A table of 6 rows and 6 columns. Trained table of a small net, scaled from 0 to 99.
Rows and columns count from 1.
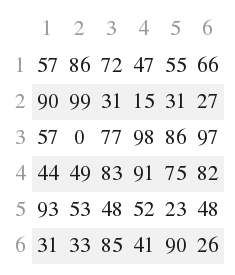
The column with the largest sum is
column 3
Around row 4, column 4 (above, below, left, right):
98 52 83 75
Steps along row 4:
up up up down up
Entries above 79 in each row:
1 2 3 3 1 2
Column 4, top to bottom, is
47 15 98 91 52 41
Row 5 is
93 53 48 52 23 48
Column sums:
372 320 396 344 360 346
